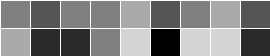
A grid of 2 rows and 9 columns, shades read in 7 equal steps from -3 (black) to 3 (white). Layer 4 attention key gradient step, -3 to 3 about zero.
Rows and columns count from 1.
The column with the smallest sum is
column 6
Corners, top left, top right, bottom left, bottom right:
0 -1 1 -2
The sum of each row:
-1 -2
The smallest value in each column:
0 -2 -2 0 1 -3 0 1 -2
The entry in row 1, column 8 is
1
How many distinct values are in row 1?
3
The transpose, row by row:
0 1 | -1 -2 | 0 -2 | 0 0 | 1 2 | -1 -3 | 0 2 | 1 2 | -1 -2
